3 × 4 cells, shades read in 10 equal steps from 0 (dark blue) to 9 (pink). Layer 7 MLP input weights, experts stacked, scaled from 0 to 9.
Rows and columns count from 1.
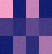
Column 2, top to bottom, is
0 1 4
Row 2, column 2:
1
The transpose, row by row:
9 2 0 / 0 1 4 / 7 3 1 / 0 2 6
